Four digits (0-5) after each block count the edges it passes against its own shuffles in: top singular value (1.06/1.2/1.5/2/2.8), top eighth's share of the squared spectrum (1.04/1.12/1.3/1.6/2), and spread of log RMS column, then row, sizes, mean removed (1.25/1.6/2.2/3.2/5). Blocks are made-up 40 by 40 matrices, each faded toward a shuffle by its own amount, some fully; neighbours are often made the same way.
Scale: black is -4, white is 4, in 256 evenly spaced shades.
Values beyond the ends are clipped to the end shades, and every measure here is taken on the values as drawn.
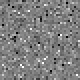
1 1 0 0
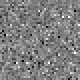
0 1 0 1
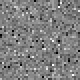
0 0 0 0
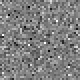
0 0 0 0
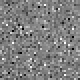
0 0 0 0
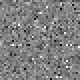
2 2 0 0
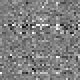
3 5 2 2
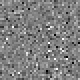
1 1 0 0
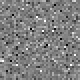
0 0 0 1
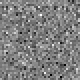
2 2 0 0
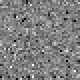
2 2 0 0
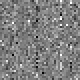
2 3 2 0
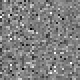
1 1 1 0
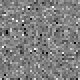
2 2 0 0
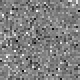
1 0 0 0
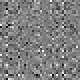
4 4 2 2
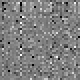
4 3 2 1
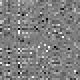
4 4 2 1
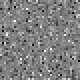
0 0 0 0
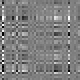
5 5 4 3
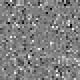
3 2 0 0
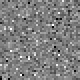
0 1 0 0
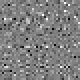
4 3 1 2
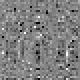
4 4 2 1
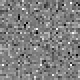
3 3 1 1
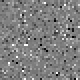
1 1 0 0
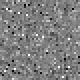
0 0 0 0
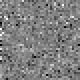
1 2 1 1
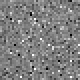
0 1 0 0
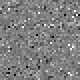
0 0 0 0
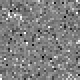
0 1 0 0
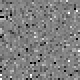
1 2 1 0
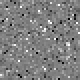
0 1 0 0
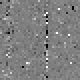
3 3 1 0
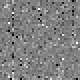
2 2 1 0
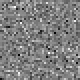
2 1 0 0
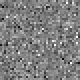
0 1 0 1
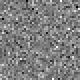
1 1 0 0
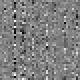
2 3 3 0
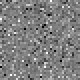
1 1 1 0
